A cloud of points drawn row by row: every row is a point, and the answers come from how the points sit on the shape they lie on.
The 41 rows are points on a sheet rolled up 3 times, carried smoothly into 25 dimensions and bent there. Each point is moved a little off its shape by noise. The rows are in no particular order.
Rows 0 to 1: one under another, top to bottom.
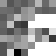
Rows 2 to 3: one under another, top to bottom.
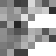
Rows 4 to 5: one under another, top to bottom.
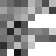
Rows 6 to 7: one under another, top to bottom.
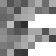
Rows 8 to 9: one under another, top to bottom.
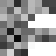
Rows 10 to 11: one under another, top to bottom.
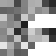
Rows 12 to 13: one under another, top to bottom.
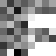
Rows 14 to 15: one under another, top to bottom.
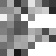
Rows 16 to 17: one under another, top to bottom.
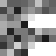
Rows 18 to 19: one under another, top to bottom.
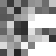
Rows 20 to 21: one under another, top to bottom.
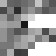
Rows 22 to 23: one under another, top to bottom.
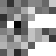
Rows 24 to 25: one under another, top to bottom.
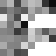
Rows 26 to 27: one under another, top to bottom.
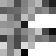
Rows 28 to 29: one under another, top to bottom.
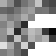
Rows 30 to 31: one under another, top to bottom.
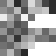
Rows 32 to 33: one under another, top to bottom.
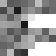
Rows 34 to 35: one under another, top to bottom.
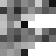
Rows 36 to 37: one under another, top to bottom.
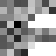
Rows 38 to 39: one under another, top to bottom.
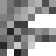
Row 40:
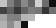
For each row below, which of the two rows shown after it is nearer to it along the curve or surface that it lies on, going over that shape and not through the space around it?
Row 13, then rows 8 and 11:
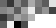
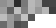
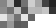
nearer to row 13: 8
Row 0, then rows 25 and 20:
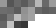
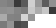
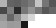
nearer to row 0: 25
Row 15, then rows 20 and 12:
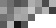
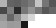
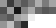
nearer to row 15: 12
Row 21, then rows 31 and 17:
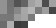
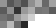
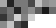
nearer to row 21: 31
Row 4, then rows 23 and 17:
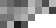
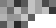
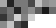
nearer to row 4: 23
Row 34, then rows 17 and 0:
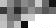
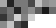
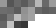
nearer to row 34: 17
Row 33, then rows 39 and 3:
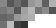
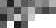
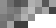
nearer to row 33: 3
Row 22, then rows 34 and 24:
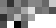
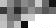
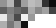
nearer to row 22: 34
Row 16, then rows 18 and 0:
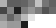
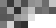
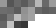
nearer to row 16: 18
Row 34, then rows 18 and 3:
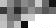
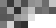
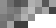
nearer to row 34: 18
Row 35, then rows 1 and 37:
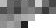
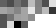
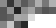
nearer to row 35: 37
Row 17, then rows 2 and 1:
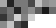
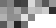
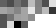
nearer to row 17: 1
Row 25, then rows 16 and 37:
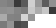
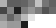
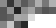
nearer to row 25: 37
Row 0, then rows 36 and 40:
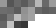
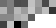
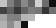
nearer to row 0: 36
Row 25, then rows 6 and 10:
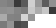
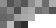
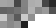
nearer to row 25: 6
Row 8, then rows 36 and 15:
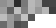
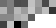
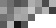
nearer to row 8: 36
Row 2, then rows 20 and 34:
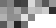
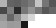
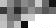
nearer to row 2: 20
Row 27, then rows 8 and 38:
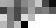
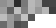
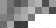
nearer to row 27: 8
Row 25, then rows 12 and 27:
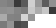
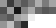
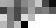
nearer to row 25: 12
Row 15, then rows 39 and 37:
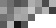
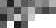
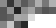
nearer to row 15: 37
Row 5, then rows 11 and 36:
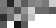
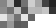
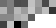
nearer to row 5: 36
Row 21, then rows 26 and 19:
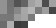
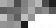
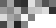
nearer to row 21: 26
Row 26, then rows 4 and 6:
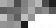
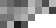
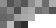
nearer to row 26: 4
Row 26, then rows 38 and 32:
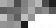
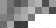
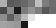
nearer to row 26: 32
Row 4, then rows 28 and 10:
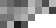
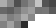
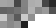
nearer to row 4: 28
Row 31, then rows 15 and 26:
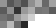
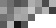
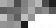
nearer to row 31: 15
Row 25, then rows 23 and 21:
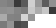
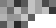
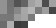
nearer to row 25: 21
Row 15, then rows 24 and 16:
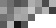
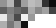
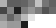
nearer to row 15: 16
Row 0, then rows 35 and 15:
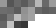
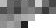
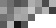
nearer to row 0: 15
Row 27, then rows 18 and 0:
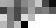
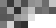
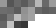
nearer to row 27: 18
